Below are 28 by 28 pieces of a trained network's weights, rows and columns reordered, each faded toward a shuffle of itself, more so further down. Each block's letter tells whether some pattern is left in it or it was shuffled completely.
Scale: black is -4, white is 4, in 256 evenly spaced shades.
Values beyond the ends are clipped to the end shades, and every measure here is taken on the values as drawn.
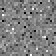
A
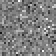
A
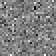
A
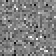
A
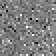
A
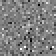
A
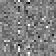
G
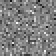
A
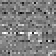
G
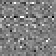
G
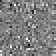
G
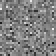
G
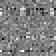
G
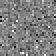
A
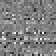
G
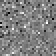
A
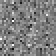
G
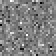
A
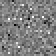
A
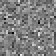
G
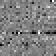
G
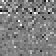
G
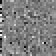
G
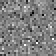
A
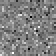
A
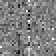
G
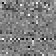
G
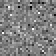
A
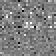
G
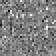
G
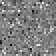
A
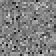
A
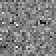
G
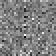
G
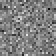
A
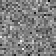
A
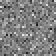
A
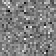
G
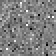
A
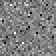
A
